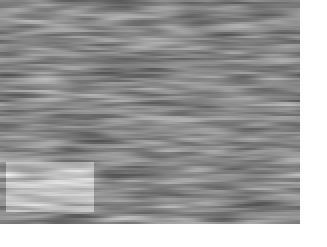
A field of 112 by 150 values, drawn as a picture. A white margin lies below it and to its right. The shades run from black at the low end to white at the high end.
The grain runs across in streaks. The halves do not mirror each other. The bottom left is the ninth with the highest average. In the bottom left lies a patch that is higher than the rest.
